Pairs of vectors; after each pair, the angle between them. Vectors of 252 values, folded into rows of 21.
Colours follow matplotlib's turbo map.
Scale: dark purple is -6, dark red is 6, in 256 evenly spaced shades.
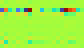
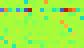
nearly parallel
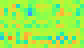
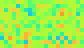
nearly parallel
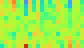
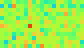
partly aligned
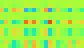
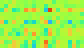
nearly opposite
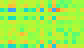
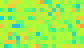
partly aligned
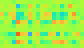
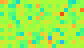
partly opposed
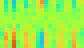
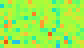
orthogonal
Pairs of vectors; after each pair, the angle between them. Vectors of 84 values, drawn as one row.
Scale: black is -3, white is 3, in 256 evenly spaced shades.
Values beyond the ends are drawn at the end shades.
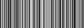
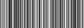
partly aligned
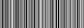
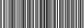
nearly opposite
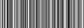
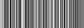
orthogonal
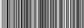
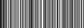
partly opposed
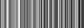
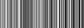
partly aligned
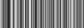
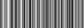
nearly opposite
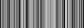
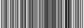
nearly opposite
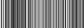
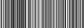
nearly parallel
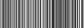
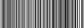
nearly parallel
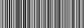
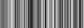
orthogonal
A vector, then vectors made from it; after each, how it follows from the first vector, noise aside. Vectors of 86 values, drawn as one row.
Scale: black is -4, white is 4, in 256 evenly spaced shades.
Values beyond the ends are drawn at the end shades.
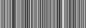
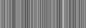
shrunk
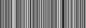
negated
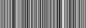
copied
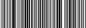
scaled up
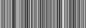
copied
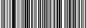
scaled up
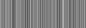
shrunk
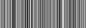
copied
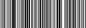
scaled up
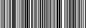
scaled up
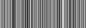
copied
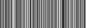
negated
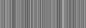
shrunk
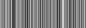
copied
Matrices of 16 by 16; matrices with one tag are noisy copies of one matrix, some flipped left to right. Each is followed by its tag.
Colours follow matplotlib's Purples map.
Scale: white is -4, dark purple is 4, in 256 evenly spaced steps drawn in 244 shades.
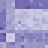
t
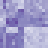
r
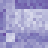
t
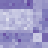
t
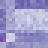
t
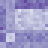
t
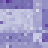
t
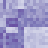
r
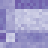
t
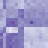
r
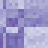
r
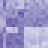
r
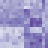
r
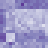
t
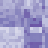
r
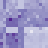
r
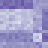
t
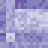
t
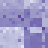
r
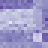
t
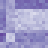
t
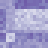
t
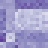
t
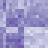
r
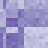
r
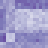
t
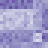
t
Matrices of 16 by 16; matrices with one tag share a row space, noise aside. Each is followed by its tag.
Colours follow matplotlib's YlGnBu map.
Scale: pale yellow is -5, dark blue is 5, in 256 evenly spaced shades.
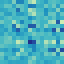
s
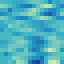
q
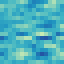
q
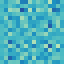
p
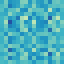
p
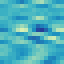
q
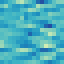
q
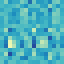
p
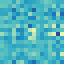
s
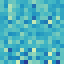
p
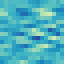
q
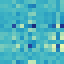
s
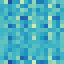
p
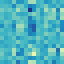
s
